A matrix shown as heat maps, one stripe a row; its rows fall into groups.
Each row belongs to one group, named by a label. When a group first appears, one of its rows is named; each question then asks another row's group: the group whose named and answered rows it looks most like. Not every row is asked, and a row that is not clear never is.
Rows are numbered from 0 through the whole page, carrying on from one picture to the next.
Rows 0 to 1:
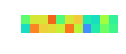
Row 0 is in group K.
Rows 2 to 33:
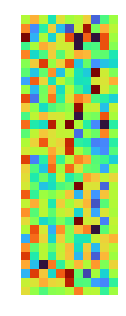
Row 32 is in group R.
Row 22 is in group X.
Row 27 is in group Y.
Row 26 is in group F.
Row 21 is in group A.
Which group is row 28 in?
X
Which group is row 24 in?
X
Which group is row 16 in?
R
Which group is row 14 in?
R
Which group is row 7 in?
R
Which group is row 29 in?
X
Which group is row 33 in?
A
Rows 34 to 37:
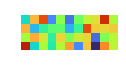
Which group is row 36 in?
F
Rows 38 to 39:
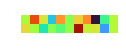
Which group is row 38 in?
F
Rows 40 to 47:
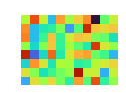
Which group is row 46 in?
A
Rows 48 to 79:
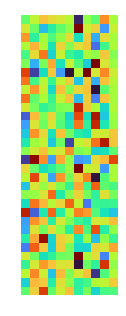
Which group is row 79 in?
R
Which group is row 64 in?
Y
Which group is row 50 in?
X
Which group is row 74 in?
Y
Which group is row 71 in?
Y
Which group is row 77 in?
F
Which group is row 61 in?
Y
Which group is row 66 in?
F
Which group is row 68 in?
K
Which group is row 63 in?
R
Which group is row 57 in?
X
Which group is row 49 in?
A
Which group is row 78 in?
Y
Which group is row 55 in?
X
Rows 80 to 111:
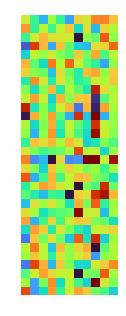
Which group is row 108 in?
Y
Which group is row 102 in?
A
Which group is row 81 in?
X
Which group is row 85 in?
R
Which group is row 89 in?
F
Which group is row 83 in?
Y
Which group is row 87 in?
Y
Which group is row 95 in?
A
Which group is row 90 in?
X
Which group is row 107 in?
F
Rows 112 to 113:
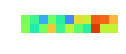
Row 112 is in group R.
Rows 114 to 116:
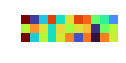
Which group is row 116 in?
X
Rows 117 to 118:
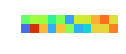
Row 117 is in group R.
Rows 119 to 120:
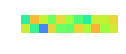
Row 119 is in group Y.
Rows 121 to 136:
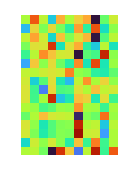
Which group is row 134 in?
A
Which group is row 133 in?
A
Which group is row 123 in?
F
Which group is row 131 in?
A
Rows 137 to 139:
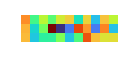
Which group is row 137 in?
X
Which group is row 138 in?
K
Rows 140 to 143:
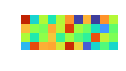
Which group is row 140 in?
X
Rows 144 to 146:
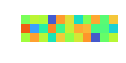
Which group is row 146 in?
F
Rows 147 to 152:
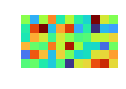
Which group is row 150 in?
R
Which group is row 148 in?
R
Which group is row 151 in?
Y
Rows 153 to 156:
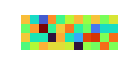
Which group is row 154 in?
R
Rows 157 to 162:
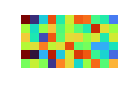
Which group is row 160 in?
R
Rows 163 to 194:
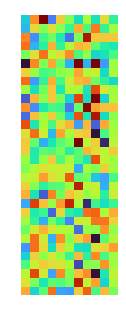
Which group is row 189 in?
Y
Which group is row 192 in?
F
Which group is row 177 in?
A
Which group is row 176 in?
F
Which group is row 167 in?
R
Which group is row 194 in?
K
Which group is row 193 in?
A
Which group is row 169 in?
A
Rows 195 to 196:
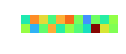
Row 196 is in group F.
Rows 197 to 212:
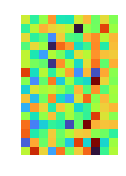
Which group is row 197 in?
K
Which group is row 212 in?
F
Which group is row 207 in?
Y
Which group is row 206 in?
K
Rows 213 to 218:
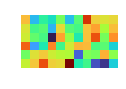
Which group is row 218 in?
R
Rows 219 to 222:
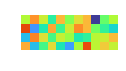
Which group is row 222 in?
K
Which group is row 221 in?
Y
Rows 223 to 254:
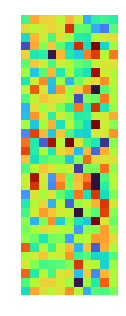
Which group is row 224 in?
R
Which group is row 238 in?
X
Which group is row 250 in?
R
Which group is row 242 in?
F
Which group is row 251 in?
A
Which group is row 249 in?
X
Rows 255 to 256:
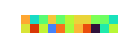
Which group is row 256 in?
F
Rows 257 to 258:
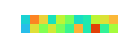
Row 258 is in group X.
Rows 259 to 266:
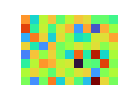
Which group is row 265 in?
F
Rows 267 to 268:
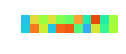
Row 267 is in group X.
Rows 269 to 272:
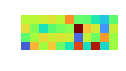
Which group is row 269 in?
R
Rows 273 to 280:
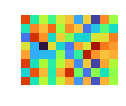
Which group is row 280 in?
X
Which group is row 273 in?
X
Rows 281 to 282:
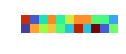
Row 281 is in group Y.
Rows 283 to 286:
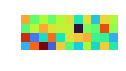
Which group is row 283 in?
X
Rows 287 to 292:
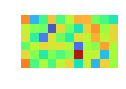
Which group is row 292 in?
X
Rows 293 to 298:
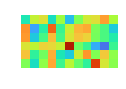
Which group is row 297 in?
K
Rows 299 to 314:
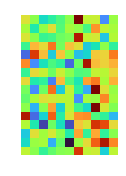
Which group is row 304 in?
K
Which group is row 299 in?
A
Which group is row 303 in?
Y
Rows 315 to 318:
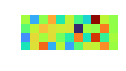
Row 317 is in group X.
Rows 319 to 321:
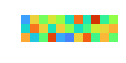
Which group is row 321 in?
K
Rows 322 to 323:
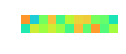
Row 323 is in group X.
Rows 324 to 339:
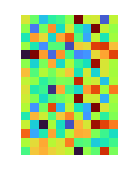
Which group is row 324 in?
A
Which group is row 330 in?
X
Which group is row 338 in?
R
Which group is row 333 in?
A
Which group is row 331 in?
A
